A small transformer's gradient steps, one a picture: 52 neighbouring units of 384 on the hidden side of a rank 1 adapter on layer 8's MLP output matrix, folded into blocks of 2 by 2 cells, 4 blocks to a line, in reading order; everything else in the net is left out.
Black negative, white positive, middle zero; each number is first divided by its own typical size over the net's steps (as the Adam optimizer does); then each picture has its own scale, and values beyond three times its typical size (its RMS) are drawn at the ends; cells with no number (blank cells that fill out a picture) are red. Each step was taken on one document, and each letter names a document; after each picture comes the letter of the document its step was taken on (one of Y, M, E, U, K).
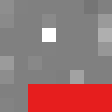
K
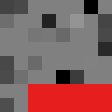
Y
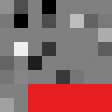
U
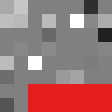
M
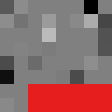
M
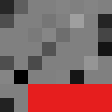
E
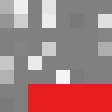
U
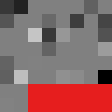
Y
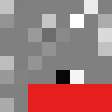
Y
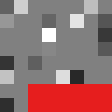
Y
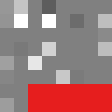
U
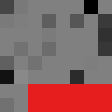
M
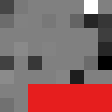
M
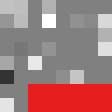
U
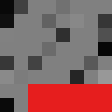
E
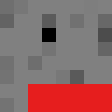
K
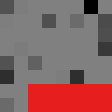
M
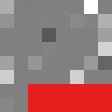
M
